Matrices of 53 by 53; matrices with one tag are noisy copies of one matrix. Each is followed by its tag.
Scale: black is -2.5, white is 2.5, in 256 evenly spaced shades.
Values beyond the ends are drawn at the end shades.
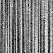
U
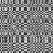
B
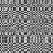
B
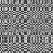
B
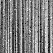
U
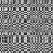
B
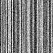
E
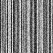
E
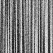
U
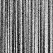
U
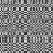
B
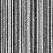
E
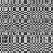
B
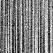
U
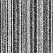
E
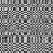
B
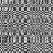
B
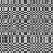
B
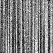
U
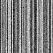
E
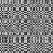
B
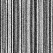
E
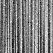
U
